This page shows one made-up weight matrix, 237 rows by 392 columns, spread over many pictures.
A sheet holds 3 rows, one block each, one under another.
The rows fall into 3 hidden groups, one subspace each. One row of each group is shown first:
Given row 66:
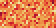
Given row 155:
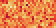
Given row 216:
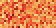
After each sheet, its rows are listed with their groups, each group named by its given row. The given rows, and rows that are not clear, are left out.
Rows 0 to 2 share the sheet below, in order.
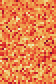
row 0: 66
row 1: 216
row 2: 216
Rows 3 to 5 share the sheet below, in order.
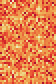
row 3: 66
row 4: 66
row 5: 155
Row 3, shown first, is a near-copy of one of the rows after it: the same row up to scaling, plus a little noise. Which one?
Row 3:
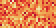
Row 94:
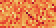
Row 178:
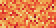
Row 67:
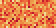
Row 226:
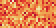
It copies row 226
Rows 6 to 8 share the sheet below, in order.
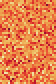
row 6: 216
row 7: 155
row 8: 155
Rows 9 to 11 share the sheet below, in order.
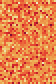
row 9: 155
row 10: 155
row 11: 216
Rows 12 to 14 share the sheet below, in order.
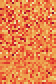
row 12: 66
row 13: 216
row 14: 155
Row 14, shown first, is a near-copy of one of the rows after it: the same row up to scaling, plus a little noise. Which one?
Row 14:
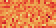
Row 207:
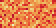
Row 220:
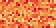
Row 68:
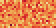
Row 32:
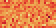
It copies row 32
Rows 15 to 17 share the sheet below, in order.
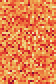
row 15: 155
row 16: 155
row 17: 216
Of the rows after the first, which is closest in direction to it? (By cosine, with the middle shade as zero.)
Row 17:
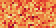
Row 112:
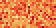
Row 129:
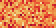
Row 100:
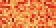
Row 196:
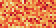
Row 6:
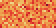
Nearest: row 129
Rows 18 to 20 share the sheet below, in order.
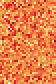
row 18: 155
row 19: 66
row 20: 216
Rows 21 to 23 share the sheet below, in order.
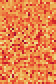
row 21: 155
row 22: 66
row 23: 155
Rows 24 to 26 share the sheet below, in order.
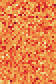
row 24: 216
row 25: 66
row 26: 155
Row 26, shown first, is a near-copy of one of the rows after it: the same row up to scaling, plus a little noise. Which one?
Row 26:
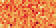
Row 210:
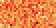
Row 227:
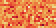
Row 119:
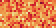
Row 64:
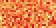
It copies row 210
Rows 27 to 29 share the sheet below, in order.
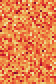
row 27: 155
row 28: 66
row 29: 155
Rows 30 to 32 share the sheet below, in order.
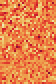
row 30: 66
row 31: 66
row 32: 155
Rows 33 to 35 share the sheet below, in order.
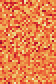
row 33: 216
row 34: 66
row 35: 216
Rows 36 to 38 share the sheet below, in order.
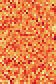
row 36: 66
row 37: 66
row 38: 155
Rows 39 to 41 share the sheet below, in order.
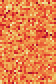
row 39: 155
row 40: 216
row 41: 216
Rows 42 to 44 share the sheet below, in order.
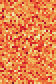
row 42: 216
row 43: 216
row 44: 216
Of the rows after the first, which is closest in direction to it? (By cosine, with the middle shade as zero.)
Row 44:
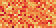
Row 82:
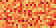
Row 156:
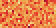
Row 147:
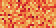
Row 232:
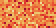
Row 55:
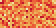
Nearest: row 147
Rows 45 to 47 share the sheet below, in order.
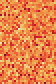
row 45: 216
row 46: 216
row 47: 216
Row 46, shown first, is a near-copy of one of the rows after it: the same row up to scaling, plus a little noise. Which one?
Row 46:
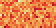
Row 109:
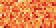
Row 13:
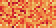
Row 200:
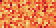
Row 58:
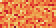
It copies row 109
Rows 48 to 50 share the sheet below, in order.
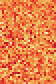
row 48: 66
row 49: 216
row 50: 66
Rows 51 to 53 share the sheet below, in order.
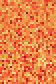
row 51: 66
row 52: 216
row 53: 216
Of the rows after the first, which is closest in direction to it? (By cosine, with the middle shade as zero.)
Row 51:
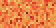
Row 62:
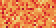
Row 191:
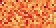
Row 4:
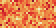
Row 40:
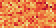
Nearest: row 191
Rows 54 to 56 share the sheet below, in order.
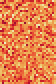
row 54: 155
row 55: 155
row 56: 155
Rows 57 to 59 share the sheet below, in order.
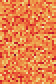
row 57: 155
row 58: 216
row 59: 155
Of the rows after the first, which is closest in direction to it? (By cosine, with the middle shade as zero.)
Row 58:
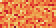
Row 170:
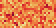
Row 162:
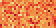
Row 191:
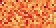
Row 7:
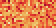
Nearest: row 162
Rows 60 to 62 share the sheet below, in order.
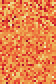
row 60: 155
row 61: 66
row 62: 66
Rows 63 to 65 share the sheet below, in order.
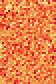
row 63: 155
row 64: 155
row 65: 66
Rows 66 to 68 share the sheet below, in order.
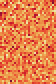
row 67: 66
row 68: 155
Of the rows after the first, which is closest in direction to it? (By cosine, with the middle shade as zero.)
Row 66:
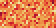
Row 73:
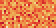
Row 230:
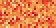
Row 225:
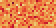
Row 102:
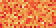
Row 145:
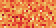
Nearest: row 230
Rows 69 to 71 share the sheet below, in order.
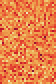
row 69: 66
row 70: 216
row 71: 216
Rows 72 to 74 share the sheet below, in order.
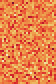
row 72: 216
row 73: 66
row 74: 66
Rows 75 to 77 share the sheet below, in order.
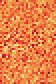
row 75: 66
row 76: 155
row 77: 155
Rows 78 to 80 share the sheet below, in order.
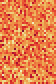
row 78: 216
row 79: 216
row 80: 155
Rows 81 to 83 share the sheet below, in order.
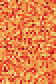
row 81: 66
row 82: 155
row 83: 66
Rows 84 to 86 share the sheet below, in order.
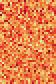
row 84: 216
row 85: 216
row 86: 155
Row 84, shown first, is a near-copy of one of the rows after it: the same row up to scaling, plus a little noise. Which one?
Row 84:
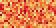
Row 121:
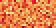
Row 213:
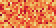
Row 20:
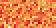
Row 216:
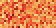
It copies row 213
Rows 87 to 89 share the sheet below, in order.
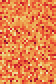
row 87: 155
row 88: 66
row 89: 155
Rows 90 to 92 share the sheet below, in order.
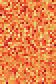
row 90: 216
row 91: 155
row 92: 66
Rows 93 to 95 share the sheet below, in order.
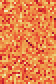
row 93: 155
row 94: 66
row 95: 66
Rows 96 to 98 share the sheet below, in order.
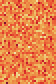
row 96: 216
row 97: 216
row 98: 66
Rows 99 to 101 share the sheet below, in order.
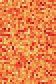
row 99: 216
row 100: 155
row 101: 155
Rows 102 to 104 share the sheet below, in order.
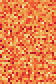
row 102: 216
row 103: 216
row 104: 155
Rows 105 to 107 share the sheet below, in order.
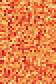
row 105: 155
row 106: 66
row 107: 216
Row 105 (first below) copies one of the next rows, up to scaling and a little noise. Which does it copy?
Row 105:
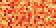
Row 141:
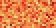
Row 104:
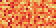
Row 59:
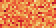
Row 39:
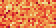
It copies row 104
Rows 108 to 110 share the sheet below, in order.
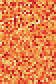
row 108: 66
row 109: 216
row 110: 155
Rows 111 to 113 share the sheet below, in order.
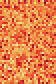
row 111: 155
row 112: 155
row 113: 155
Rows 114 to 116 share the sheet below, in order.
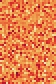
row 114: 216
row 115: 155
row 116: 66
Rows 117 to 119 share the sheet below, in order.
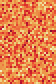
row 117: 216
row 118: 155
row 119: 155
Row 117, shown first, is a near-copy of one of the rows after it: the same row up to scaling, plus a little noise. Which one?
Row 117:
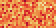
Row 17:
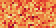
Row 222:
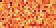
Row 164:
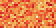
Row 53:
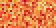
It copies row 53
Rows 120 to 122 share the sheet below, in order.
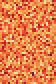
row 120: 155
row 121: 216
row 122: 155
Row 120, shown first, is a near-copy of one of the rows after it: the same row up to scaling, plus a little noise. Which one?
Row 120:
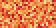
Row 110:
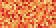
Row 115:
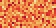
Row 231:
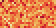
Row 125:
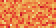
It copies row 110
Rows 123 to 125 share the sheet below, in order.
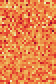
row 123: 155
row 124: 66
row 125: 155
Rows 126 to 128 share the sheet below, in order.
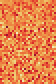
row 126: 66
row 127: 155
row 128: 66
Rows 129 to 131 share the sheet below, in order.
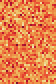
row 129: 216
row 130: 155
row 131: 216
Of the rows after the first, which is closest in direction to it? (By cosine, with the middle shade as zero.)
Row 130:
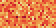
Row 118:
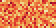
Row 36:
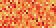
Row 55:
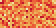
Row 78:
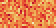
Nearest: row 118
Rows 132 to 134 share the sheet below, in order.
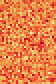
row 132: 155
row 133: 216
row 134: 155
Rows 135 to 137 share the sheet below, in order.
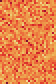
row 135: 216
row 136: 66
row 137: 66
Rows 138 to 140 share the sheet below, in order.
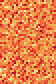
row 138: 155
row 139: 216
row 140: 66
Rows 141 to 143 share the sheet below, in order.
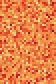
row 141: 155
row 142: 66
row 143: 66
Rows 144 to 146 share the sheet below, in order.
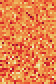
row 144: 66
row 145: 155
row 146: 66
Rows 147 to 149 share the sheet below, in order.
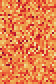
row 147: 216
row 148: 66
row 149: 216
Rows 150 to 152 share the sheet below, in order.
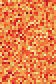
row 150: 66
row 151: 216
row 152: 155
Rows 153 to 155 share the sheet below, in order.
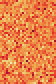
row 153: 216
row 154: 66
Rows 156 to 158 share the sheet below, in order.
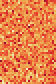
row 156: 66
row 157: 216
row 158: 66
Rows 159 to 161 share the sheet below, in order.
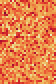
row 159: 66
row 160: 66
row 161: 216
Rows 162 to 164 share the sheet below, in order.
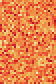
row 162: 216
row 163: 66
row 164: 216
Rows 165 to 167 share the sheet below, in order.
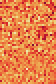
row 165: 155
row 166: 216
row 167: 66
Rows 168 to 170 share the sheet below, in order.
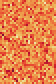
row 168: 216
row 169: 155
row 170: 216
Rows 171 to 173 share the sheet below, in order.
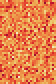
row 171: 155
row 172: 155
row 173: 66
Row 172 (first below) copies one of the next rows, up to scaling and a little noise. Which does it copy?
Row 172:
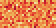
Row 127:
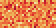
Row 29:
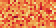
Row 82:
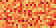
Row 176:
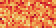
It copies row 127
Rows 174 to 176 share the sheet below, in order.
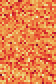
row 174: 216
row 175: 216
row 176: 155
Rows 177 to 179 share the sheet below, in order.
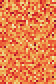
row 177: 216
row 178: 66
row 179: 66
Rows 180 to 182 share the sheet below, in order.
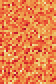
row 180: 216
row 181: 216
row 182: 216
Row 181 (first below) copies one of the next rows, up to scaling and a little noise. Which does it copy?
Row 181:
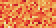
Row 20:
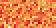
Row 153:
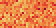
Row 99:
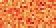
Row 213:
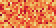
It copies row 20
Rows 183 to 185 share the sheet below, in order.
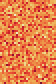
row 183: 216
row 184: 216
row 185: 216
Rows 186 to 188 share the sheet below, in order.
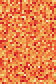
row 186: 155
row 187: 66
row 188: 216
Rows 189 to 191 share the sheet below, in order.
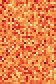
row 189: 155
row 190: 66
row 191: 66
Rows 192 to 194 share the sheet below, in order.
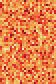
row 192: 216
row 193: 155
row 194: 66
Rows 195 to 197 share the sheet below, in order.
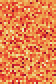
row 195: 216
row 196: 216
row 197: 216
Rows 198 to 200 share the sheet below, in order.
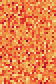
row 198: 216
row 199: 66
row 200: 216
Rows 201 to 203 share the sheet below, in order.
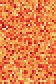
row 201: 66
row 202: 155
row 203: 155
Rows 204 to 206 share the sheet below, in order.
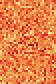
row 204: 66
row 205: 216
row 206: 66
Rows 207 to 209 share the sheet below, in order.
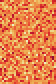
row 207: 155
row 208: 155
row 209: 66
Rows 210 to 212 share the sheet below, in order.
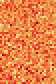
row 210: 155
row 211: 155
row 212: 66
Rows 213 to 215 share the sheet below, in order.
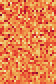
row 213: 216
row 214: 155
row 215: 216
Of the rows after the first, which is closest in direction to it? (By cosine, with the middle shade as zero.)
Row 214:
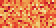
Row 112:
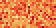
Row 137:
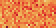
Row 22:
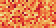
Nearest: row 22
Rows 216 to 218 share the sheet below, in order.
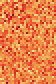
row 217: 66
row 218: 66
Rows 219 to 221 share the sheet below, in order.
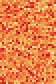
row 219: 216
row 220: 155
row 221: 66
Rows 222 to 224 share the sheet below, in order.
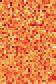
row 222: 216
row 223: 216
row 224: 155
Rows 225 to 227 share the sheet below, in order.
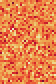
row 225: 216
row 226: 66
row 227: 155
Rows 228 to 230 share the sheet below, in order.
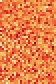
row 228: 216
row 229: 155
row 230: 66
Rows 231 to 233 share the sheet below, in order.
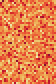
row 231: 155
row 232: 216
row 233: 216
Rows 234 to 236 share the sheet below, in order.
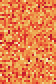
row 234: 216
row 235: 216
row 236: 155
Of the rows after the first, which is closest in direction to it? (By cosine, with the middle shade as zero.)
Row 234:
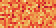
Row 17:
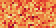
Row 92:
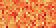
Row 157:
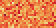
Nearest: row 17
